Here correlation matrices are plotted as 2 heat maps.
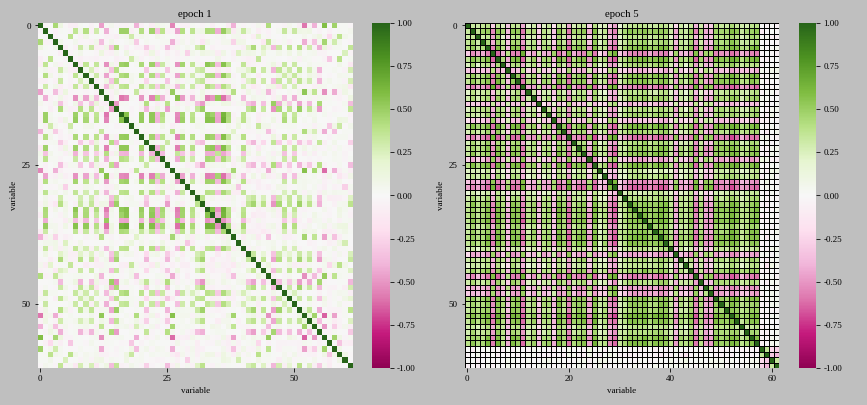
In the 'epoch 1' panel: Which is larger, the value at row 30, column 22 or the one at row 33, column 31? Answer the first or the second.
the first
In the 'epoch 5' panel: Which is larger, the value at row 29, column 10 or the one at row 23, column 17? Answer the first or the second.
the second
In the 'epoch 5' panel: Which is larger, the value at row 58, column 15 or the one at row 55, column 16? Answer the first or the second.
the second
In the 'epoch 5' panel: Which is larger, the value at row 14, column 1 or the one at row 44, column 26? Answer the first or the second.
the second
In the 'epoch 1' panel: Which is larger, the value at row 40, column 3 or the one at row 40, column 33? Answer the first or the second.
the second
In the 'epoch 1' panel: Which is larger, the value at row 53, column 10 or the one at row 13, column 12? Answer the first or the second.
the first
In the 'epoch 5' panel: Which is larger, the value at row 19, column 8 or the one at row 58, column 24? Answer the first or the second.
the second
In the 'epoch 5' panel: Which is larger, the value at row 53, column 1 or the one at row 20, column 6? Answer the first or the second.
the first
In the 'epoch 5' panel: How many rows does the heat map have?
62
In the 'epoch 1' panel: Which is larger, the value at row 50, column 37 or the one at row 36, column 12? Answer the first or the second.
the first
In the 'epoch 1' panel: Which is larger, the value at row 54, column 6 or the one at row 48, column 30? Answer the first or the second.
the second
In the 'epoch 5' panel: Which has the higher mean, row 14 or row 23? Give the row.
23
